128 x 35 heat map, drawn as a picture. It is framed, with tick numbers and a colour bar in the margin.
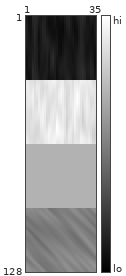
The table splits into 4 rows of 1 panel. Panel 1,1: very low, streaked downward, faint in contrast. Panel 2,1: very high, streaked downward, faint in contrast. Panel 3,1: high, flat. Panel 4,1: middling, slanting down to the right, faint in contrast.
